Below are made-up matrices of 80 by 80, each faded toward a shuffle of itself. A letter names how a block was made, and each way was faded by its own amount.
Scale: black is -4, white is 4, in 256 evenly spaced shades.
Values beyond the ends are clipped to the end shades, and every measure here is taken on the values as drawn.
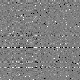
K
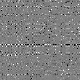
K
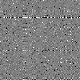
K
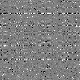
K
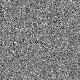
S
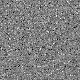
S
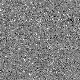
S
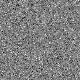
S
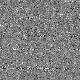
S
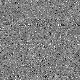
S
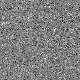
S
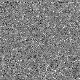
S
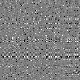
K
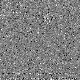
S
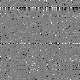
K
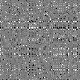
K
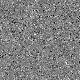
S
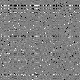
K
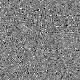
S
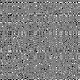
K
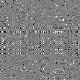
K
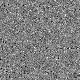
S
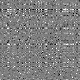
K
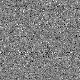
S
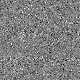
S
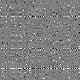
K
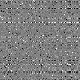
K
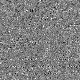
S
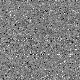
S
